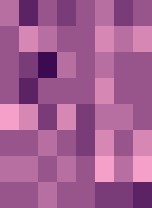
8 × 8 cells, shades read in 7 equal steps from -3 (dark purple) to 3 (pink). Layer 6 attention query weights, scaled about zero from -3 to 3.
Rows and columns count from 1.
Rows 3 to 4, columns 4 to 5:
1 0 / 0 0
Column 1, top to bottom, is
1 0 0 0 3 0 1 0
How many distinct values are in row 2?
3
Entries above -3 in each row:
8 8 7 8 8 8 8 8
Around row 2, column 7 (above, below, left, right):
-1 0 2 2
